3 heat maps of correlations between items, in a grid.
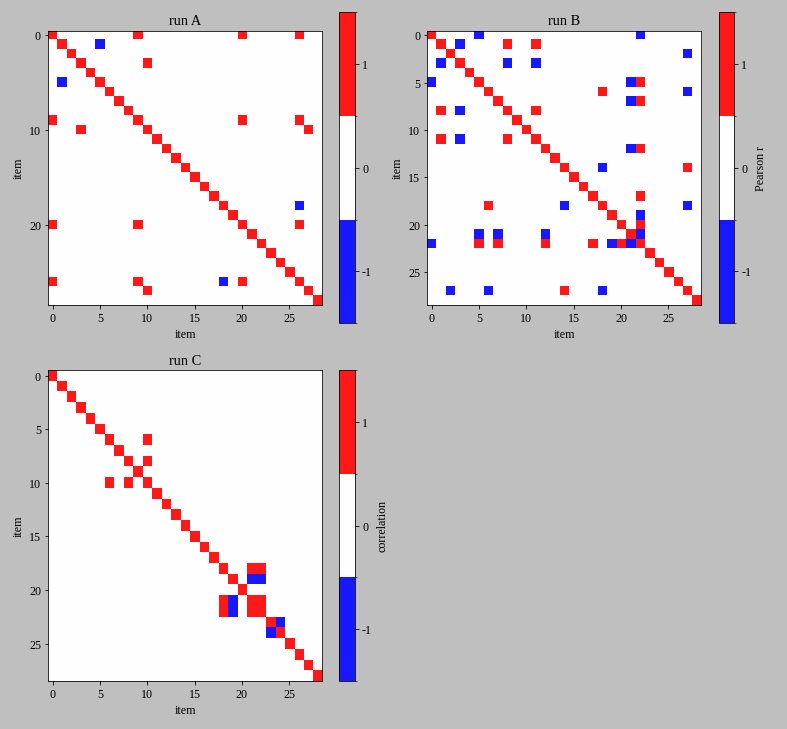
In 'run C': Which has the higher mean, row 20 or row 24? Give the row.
20
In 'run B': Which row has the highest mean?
22
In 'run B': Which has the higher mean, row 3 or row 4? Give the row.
4
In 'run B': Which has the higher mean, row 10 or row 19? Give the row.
10
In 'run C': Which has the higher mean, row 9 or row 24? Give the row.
9
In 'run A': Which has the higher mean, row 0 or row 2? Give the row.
0
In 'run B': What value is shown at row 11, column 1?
1
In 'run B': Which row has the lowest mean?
21
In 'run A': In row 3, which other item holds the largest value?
10
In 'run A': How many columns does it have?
29
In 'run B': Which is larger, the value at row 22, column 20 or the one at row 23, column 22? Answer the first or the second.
the first
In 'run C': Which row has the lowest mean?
19
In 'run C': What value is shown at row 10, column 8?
1
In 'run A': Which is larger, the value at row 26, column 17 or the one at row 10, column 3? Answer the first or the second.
the second
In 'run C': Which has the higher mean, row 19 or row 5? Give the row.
5
